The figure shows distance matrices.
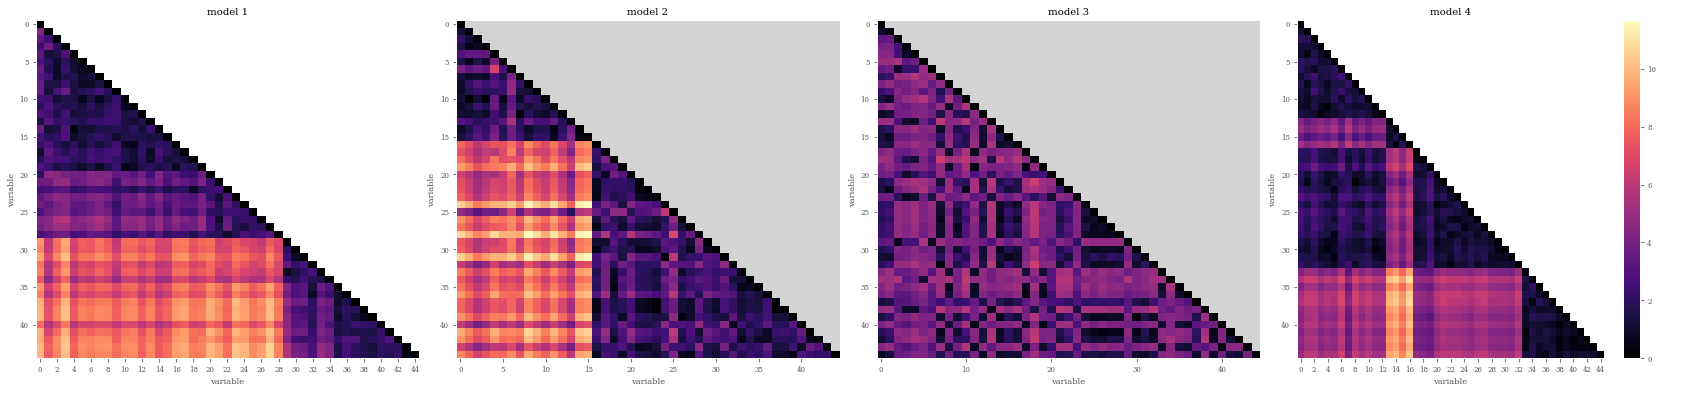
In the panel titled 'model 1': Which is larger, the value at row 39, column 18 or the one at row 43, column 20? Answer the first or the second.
the second
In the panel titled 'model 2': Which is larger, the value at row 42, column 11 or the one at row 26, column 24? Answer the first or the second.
the first
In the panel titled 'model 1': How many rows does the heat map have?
45
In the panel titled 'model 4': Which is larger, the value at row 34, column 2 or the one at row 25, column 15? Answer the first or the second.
the first
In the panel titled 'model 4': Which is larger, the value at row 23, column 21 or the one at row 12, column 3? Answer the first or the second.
the first
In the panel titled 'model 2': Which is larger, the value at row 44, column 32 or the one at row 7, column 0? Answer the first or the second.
the first
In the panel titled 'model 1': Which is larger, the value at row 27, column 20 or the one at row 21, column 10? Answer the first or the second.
the second
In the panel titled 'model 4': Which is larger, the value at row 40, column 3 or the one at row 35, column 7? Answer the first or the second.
the first
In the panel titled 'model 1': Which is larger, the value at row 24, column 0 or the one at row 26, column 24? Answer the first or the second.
the first
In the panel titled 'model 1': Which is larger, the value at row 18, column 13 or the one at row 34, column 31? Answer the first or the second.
the second
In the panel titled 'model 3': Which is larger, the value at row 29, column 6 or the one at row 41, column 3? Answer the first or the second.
the second
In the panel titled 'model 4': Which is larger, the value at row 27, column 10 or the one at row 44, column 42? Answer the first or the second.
the first
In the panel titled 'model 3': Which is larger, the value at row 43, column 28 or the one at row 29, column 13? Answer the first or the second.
the first
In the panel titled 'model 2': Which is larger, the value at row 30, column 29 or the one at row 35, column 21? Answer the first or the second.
the second
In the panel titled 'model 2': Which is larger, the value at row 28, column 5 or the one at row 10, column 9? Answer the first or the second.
the first
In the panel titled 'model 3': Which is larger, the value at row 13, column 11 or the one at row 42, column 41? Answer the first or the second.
the first
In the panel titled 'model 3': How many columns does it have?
45
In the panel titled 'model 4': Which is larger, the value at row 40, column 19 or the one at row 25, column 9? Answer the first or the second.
the first
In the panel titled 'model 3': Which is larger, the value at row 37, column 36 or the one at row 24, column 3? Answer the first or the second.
the second
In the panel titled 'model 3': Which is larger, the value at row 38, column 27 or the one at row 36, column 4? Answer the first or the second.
the first
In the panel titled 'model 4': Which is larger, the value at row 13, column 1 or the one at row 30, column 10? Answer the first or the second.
the first
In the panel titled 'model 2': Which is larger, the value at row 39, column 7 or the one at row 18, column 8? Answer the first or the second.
the second
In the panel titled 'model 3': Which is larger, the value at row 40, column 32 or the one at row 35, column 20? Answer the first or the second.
the first
